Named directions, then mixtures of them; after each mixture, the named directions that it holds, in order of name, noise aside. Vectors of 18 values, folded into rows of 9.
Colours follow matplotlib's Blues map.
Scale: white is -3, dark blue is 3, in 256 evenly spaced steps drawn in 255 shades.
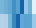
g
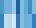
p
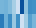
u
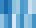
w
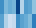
p, u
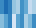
w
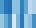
w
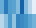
g, w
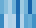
p, w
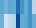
g, p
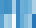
p, w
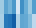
p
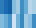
w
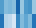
p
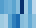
g, u
